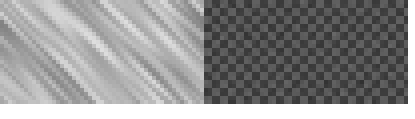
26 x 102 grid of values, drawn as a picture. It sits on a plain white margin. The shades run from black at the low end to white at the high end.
The table splits into one row of 2 panels. Panel 1,1: high, slanting down to the right. Panel 1,2: low, checkered.
